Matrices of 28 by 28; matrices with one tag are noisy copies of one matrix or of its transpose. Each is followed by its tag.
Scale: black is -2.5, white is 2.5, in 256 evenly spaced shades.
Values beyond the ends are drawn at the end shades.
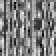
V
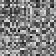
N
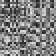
N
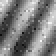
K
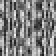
V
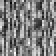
V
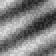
K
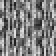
V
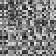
N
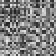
N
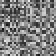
N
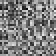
N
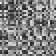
N
